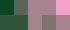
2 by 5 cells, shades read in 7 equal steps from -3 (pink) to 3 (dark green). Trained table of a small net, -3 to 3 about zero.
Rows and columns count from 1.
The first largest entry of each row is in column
1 1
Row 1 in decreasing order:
3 1 -1 -1 -3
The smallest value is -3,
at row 1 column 5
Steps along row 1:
down down same down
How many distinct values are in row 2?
3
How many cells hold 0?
1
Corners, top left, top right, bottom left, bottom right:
3 -3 2 -1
